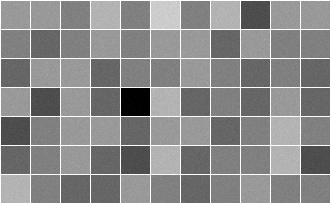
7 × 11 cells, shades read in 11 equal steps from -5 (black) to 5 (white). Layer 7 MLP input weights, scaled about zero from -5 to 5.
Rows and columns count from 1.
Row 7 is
2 0 -1 -1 1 0 -1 0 1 0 0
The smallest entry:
-5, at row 4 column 5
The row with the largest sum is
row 1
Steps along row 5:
up up same down up same down up up down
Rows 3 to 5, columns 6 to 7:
0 1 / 2 -1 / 1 1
